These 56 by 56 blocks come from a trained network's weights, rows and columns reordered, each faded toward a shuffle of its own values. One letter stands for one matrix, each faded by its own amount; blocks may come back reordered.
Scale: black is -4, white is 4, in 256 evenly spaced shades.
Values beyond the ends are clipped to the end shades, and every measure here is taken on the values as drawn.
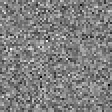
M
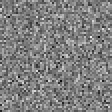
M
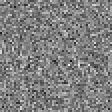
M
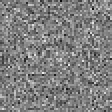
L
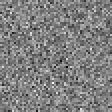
M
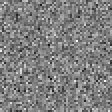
L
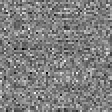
L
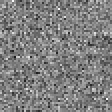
M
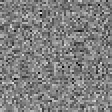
L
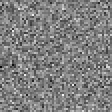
L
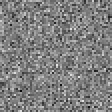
M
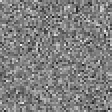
M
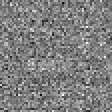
L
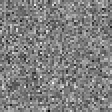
L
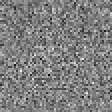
L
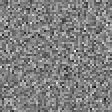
M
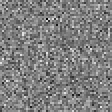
L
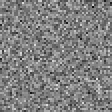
M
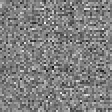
L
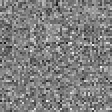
L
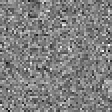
L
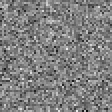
M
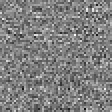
L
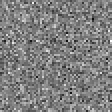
M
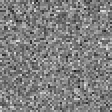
M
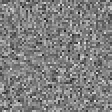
M
